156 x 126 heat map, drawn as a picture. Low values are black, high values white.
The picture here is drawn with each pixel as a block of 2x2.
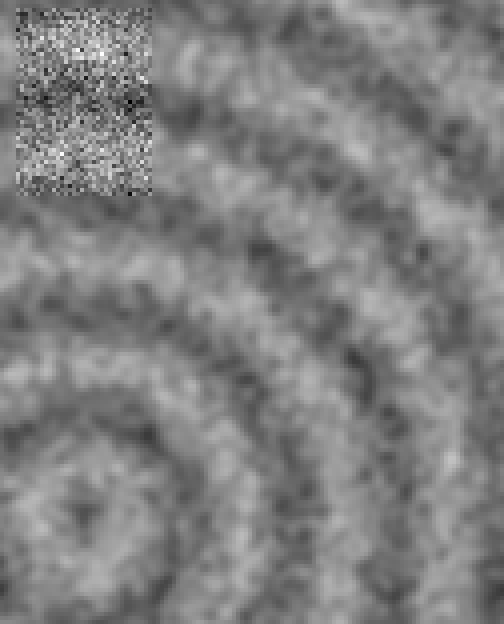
The histogram is bell-shaped. No single row or column stands out from its neighbours. Concentric rings centre on the bottom left. In the top left lies a patch that is rougher than the rest. Values change most from cell to cell in the top left. No overall slope runs across the table.
